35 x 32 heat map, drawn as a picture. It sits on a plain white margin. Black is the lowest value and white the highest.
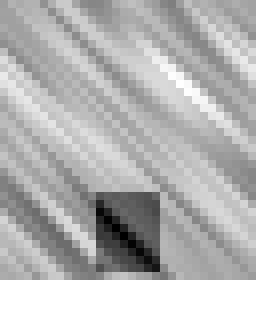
In the bottom middle lies a patch that is lower than the rest. Most values sit high, with a long tail of low ones. Streaks slant down to the right. The bottom middle is the roughest part. The bottom middle is the ninth with the lowest average.
